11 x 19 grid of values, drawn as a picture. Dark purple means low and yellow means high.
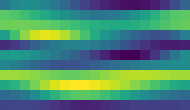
Average level on the scale: 50%. Grain: streaks across. Stripes: horizontal, repeating 2 times.
